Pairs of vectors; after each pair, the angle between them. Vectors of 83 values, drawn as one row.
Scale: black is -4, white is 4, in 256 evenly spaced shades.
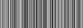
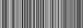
partly aligned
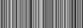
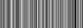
partly aligned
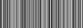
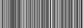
nearly opposite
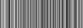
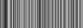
partly opposed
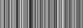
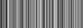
partly opposed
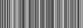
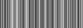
nearly parallel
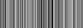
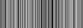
nearly parallel
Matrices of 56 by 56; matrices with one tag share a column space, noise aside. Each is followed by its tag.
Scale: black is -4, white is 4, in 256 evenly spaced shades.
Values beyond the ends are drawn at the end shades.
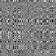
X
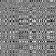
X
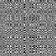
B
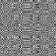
B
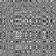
X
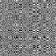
B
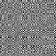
B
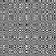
B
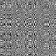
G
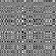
X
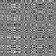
B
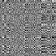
B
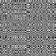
B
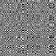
B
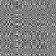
G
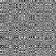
B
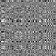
X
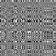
X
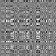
X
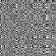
B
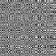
B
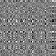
X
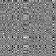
B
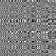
X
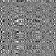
X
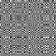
B
